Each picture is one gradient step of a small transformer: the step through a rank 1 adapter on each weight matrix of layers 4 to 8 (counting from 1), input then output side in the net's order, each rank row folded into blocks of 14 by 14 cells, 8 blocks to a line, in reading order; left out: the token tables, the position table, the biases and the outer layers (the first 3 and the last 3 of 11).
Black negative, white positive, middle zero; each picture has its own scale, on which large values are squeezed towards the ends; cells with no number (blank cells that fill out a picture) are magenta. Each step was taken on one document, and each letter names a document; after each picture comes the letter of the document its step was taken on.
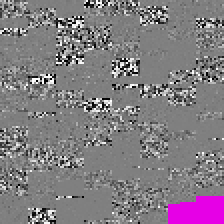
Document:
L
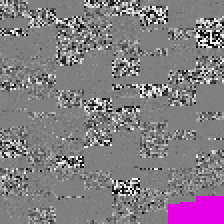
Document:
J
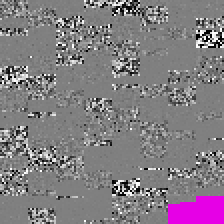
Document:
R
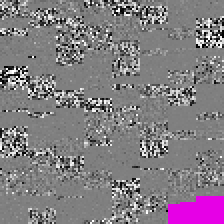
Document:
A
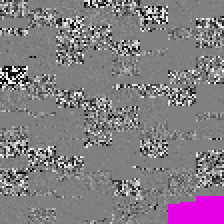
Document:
A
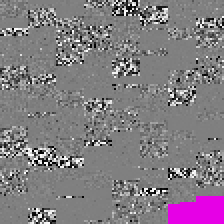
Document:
L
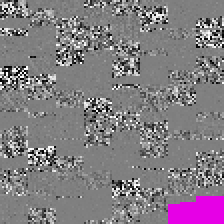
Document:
A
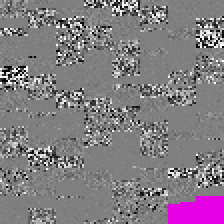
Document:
A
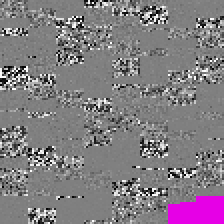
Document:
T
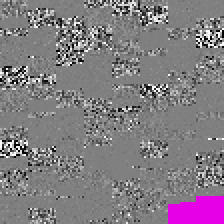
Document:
A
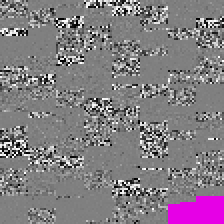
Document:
R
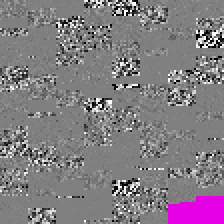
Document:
L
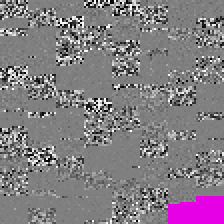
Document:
T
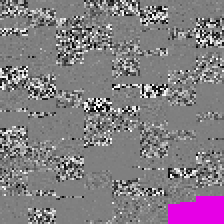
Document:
T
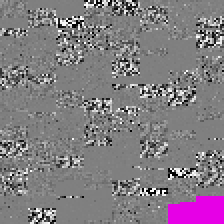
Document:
L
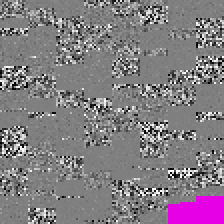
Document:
T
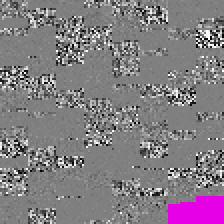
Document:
A
